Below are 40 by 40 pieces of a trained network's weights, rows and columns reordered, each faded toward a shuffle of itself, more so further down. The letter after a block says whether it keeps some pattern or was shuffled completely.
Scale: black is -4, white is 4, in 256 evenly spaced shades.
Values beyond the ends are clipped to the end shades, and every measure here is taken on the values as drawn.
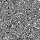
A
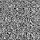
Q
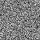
A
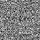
Q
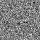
A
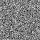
A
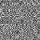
Q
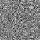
Q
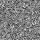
A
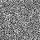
A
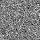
A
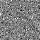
A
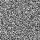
A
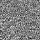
Q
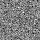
A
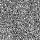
A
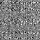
Q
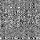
Q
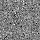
A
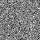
A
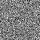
A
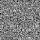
Q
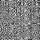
Q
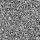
A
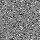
A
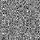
Q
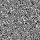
A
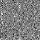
Q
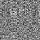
Q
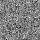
A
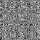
Q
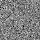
A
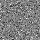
A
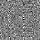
Q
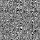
Q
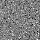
A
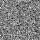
A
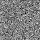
A
